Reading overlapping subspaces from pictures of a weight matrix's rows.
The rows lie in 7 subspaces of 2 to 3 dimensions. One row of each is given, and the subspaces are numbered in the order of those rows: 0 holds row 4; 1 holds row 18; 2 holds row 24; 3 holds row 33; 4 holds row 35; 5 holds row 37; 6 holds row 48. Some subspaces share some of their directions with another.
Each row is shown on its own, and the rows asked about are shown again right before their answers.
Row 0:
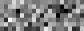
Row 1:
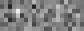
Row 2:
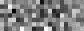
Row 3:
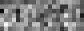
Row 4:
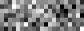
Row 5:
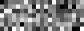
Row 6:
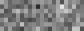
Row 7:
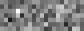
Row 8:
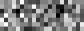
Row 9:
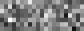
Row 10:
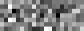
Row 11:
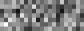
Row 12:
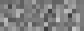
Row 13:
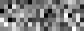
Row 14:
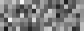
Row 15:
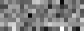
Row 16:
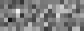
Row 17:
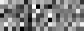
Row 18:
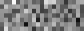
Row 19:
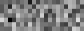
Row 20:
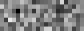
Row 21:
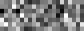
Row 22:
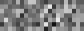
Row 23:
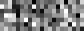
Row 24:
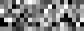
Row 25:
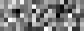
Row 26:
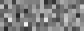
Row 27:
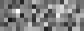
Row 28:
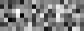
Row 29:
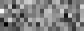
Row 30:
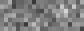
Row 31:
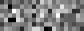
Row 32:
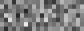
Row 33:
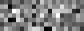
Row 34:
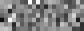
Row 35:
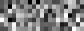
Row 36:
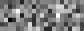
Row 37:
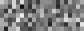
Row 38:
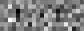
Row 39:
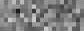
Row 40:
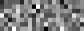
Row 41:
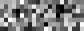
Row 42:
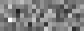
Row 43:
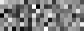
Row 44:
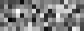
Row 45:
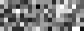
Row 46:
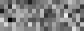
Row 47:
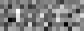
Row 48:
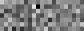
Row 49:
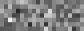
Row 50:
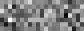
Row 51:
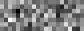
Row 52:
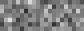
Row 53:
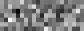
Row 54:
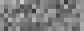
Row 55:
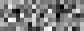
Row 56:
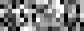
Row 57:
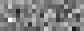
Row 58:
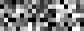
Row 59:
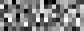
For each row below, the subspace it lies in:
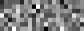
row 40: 6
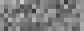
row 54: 5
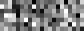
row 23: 0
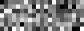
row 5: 6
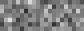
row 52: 2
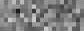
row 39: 1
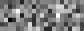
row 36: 3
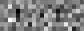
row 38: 5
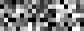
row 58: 3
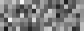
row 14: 5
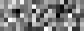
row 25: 1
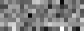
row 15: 6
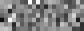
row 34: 4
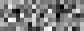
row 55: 3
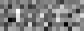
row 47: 5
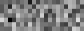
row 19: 4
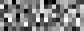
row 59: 1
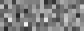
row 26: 1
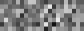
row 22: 2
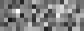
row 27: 1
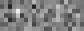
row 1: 0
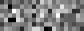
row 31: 3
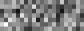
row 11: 4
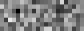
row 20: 6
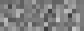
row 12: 2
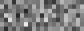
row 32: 1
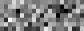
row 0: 0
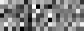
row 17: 6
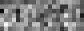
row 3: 5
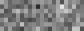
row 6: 6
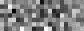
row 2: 3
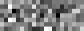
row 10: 3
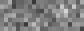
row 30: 0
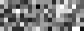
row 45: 6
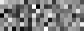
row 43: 6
